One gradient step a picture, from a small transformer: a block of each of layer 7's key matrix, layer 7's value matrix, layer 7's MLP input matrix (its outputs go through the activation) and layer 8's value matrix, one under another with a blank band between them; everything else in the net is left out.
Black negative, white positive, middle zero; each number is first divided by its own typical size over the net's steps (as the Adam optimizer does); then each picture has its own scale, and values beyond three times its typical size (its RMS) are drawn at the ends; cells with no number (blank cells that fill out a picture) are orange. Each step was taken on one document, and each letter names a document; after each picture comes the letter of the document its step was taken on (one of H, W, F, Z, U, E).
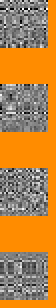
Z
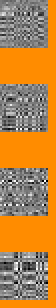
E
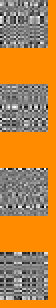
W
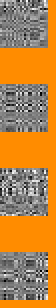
E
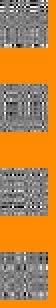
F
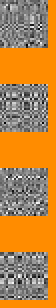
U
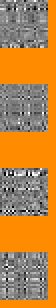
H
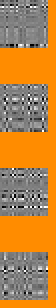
F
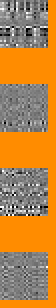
H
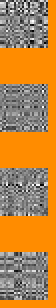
U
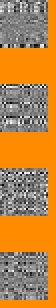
Z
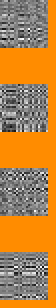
E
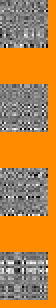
U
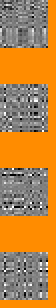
F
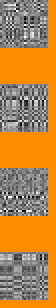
U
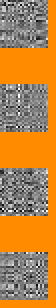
E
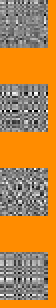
Z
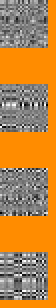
U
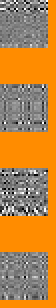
H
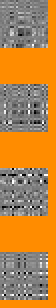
F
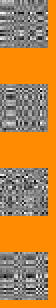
E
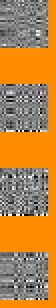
E
